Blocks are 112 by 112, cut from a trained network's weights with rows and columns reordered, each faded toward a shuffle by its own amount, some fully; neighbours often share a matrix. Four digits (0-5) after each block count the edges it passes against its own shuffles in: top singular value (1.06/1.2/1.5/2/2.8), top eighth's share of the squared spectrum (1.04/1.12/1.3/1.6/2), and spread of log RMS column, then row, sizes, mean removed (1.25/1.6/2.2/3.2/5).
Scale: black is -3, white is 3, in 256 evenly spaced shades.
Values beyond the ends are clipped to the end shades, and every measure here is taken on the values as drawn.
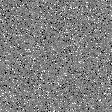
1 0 0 0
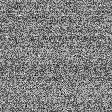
2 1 0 0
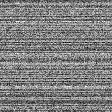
5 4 1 3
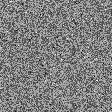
0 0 0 0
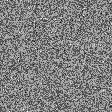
0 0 0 0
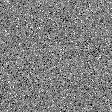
0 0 0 0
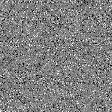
3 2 0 2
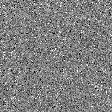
2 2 1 1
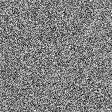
1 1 0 0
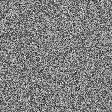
0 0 0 0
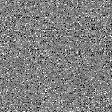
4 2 0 2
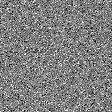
2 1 0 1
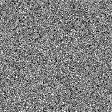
3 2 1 0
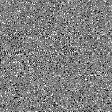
3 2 0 2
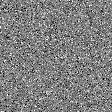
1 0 0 0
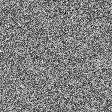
0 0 0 0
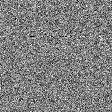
2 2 0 1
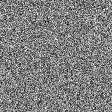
1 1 0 0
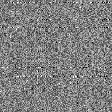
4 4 1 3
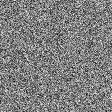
2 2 0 0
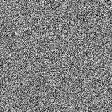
3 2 0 0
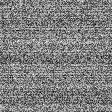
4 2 0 0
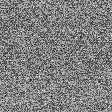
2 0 0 0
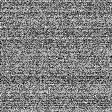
4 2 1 1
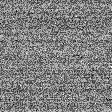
3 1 0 0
